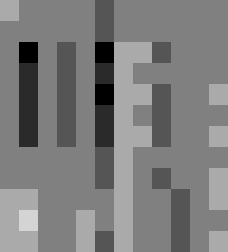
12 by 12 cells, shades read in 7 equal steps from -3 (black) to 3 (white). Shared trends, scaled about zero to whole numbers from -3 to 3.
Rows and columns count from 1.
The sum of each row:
0 -1 -6 -4 -4 -5 -3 0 0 3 4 3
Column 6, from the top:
-1 -1 -3 -2 -3 -2 -2 -1 -1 0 0 -1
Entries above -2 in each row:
12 12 10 10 10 10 10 12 12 12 12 12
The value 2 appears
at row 11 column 2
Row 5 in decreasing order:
1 1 1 0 0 0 0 0 -1 -1 -2 -3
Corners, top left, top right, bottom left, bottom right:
1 0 1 1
